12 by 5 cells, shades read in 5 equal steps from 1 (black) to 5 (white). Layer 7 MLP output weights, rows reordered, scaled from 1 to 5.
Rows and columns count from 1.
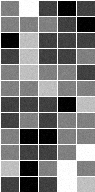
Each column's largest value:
4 5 4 5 5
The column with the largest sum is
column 5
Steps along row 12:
down up up down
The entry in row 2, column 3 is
3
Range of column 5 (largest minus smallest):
4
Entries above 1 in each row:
4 4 4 5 5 5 4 5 3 5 4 4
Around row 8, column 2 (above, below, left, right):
2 1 2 2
